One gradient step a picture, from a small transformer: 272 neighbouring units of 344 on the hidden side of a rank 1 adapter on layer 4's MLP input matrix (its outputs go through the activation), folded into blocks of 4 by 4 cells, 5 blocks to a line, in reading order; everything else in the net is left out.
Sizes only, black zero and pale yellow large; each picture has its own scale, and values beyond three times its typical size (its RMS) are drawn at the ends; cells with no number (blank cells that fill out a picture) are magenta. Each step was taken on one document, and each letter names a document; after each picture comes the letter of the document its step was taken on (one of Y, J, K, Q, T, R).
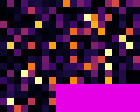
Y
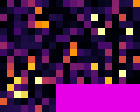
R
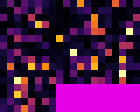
R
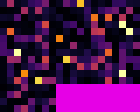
R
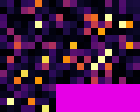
Y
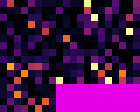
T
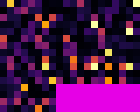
T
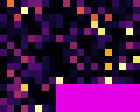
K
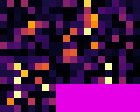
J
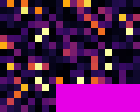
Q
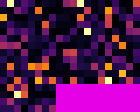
T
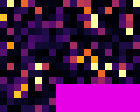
T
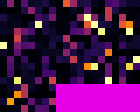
Y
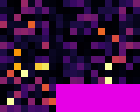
J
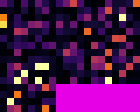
J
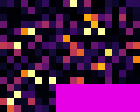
Y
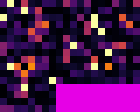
Q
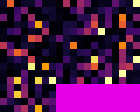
R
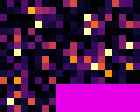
Y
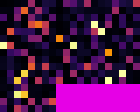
R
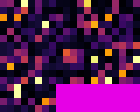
T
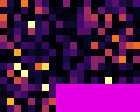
J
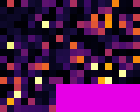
T
